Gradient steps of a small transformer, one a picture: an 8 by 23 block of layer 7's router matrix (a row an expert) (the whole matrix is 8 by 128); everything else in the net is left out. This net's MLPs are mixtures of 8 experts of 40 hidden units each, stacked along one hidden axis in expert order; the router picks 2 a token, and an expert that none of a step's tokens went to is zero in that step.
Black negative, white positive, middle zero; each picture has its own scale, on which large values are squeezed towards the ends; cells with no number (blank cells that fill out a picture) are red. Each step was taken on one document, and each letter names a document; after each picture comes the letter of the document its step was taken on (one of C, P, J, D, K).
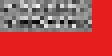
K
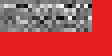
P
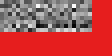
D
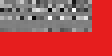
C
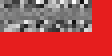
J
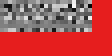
P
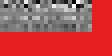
P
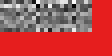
D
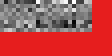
D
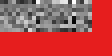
D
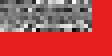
K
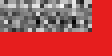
J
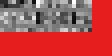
D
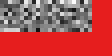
K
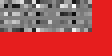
J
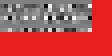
C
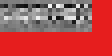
P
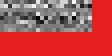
P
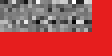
J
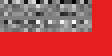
K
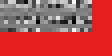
J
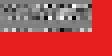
C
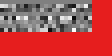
C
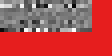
K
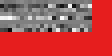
C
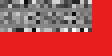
D
